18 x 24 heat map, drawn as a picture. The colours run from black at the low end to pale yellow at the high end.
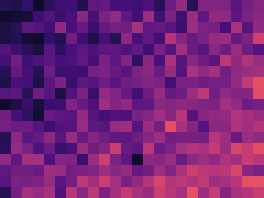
Ninth with the lowest average: top left. Odd rows or columns: none. Slope: up to the bottom right.
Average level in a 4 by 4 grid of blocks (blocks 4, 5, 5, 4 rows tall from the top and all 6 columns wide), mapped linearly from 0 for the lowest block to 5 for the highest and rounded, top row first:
0223 / 1234 / 1334 / 3445
